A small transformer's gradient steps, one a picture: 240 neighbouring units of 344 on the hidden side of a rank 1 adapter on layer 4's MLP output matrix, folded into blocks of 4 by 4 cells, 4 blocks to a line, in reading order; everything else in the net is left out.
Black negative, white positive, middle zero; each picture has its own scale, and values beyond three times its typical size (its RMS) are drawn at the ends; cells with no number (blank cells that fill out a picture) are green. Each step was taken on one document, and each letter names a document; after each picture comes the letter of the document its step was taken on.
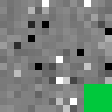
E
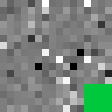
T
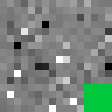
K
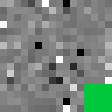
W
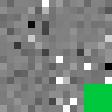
E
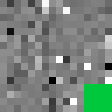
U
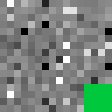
K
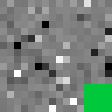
K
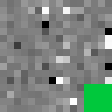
U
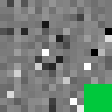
K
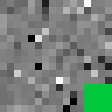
W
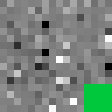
K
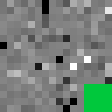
T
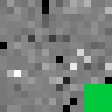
T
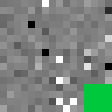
E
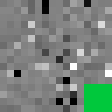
T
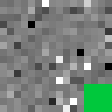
E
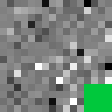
E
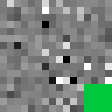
U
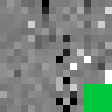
T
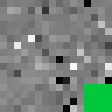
E
